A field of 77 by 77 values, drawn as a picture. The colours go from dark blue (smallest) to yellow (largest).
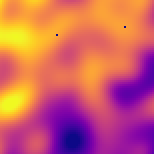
Lone odd cells: 2, each lower than its neighbours. Slope: up to the top left. Ninth with the lowest average: bottom middle.
